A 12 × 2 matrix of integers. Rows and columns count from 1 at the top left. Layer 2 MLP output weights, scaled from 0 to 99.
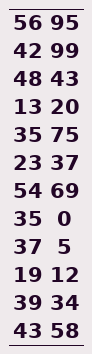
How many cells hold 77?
0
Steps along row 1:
up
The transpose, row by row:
56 42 48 13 35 23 54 35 37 19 39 43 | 95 99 43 20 75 37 69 0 5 12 34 58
